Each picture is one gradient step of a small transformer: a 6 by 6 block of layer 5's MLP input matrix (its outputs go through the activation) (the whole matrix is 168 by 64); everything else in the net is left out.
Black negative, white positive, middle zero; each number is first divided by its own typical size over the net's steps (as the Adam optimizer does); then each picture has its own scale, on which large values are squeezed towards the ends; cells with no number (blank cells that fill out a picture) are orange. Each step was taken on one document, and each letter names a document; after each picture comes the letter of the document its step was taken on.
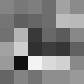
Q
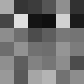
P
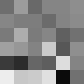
Q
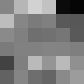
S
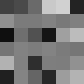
S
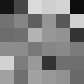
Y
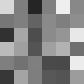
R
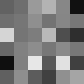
S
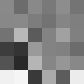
Q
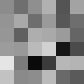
S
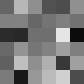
Y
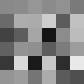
R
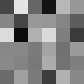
P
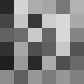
Y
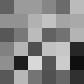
R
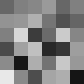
Q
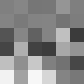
Y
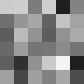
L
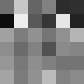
P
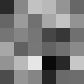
L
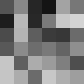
P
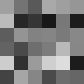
R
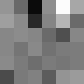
S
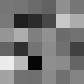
R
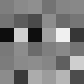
Y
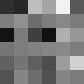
S
